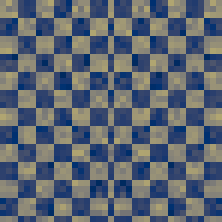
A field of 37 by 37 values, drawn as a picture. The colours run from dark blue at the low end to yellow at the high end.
Histogram: two levels. Odd rows or columns: none. Mirror symmetry: left to right. Grain: checkered. Slope: none.
